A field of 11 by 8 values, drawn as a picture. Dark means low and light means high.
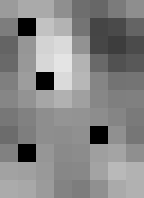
The halves do not mirror each other. Values change most from cell to cell in the top left. The bottom middle is the smoothest part. Four lone cells stand out, each far lower than its neighbours.
